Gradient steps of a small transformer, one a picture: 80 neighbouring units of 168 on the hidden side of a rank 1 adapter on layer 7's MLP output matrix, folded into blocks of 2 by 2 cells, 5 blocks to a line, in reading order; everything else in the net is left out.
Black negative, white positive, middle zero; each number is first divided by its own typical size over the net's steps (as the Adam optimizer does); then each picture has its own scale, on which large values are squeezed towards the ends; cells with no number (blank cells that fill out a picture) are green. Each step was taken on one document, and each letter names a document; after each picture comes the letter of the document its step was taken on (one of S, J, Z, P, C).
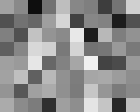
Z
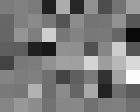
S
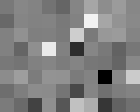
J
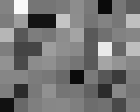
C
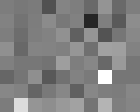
J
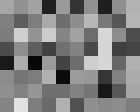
S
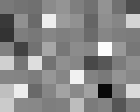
C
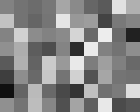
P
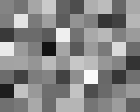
P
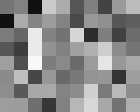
Z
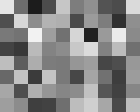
Z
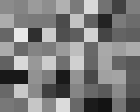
P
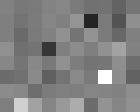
J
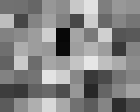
P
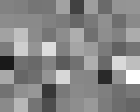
S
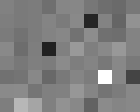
J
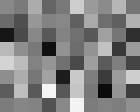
S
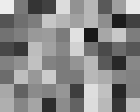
Z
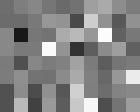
J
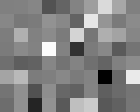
J
